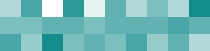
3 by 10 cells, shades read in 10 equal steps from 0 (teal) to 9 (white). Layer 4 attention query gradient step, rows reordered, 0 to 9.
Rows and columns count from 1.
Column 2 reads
2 4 5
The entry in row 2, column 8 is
3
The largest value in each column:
6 5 9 4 8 4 6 5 6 6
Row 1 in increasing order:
0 1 2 3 4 6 6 6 8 9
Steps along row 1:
down up down up down up down up down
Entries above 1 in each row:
8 10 9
